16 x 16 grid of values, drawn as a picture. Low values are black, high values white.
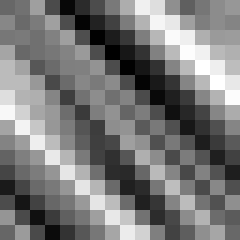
The values follow a bell shape. No row or column stands out. The ninth with the highest average is the top right. The halves do not mirror each other. There is no overall slope.
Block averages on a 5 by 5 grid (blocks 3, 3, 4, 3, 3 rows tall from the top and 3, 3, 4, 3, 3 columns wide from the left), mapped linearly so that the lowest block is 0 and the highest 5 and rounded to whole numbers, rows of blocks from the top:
2 1 1 4 3 / 3 2 0 2 5 / 4 2 2 0 2 / 1 4 1 2 1 / 1 1 3 1 2
